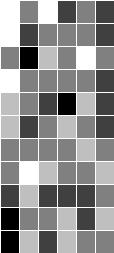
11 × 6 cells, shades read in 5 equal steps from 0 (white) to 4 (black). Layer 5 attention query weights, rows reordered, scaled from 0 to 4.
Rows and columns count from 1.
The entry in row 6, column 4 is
1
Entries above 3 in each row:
0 0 1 0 1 0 0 0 0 1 1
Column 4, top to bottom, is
3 2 2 2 4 1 2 2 3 1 1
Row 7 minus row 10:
-2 0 0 1 -2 1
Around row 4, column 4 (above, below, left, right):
2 4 2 2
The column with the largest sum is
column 6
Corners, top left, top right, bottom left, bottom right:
0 3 4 2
